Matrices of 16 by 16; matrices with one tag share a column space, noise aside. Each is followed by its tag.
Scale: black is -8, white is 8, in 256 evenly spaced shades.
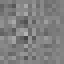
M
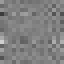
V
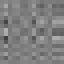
M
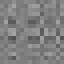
M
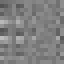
M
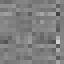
V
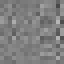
M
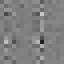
V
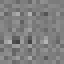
V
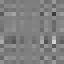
V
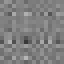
V
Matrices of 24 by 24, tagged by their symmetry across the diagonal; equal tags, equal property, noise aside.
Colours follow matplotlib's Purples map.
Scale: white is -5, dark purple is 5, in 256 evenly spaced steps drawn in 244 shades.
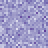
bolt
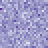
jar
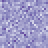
bolt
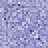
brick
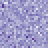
bolt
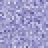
jar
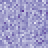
jar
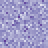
bolt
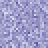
jar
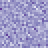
bolt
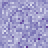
brick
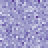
bolt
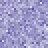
brick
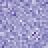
brick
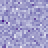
jar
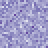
brick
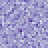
brick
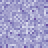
brick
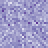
bolt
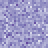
jar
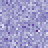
jar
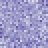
bolt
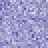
jar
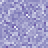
brick
